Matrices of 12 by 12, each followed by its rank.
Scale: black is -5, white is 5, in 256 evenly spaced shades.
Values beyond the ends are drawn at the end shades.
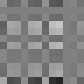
one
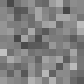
full rank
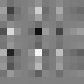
one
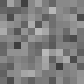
full rank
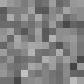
full rank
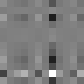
one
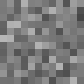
full rank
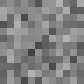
full rank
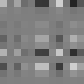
one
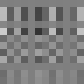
one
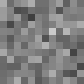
full rank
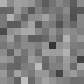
full rank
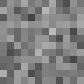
full rank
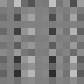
one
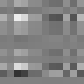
one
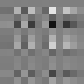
one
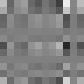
one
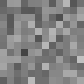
full rank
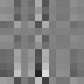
one
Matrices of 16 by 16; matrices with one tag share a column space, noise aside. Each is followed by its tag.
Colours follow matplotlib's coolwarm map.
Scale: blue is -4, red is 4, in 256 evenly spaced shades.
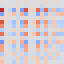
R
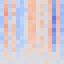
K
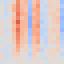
K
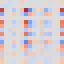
R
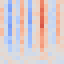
K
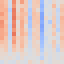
K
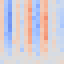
K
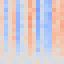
K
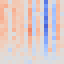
K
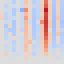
K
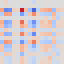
R
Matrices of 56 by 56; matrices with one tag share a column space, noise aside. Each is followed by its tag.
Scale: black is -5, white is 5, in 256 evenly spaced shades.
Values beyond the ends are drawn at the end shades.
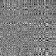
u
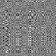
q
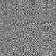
u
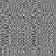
q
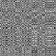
q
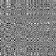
u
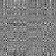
u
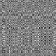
q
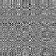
u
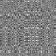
q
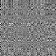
u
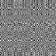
u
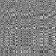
q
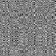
q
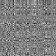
u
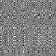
q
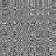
u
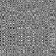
q
